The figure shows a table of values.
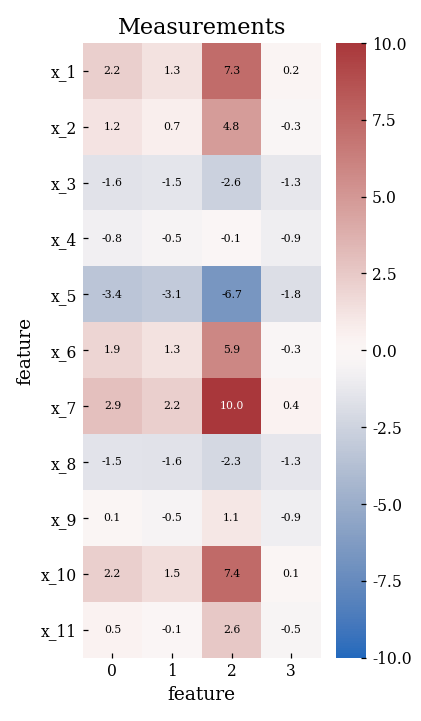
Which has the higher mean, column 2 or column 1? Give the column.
2
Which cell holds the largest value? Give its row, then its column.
x_7, 2
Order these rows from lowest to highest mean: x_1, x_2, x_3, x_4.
x_3, x_4, x_2, x_1
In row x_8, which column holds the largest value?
3
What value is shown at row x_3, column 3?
-1.3
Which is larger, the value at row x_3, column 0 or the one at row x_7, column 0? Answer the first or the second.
the second
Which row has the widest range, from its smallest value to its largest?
x_7
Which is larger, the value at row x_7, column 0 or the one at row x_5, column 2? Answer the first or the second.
the first
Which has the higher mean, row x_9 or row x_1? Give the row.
x_1
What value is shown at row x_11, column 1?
-0.1
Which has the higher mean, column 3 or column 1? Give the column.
1
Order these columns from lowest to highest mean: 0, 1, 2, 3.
3, 1, 0, 2
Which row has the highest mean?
x_7
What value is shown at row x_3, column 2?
-2.6
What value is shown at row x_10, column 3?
0.1
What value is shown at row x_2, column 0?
1.2
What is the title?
Measurements
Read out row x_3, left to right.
-1.6 -1.5 -2.6 -1.3
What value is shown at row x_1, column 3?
0.2
